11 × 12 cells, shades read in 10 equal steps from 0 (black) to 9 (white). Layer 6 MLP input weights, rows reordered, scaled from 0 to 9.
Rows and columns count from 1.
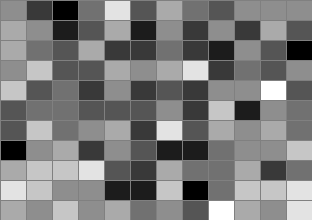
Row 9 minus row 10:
-2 0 2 3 2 1 -1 4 0 -1 -5 -4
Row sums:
50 45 38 57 50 44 59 44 59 60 69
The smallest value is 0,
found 4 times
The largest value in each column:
8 7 7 8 8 5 8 8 9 7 9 8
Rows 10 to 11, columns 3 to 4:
5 5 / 7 5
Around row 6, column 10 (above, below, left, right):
5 5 7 5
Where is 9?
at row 5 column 11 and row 11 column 9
